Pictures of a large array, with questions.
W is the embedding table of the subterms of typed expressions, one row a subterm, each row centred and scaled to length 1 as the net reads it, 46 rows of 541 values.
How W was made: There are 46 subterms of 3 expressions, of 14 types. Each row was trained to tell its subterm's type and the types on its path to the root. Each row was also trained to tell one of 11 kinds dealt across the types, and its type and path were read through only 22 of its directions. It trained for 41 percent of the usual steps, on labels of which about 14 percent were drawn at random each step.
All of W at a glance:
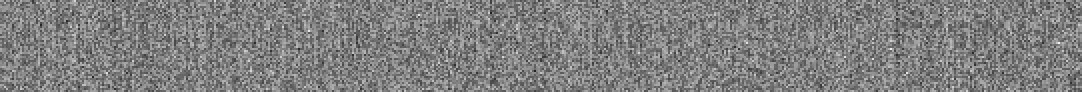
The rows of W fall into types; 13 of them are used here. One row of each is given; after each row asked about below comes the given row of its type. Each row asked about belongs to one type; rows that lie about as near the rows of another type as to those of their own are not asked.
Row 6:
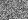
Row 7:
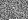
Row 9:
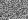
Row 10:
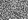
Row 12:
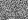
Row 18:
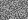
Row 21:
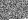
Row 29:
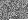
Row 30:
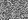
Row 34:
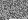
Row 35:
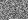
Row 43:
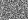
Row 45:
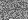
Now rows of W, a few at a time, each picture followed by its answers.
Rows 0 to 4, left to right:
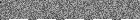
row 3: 18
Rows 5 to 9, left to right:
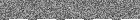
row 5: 29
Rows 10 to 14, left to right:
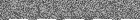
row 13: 12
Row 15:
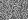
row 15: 7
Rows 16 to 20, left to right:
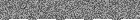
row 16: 45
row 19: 35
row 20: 9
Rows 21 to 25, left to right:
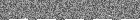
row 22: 45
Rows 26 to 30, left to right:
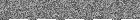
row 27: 35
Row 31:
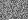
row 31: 7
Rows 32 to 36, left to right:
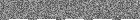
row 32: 7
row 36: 12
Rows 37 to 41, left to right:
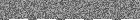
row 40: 29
